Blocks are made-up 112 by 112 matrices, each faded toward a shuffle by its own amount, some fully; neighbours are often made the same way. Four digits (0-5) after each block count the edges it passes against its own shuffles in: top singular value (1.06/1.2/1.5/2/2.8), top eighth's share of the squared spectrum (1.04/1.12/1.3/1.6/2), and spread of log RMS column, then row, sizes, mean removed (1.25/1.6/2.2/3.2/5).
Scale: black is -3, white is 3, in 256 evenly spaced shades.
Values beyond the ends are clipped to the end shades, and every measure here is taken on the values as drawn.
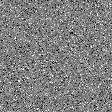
0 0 0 0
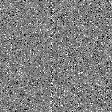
3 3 2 0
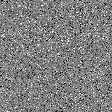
2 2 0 0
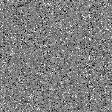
2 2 1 0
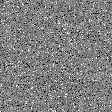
1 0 0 0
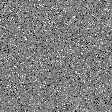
0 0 0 0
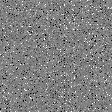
1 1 1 0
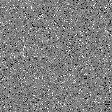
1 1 1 1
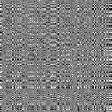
5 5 4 4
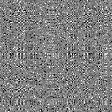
5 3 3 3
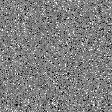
3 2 1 0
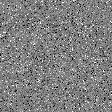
3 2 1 0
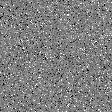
1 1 0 0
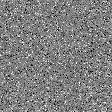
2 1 0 0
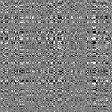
5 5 4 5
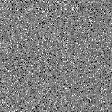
4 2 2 1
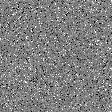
2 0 0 0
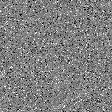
3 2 0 0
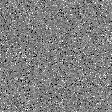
3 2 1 0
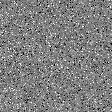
0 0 0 0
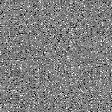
4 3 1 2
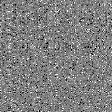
4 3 2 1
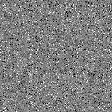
4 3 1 1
